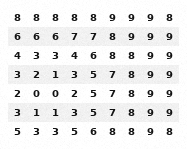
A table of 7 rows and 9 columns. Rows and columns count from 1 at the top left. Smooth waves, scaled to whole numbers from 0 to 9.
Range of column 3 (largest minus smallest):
8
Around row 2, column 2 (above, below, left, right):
8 3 6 6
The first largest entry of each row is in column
6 7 8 8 8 8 8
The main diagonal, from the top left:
8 6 3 3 5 7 8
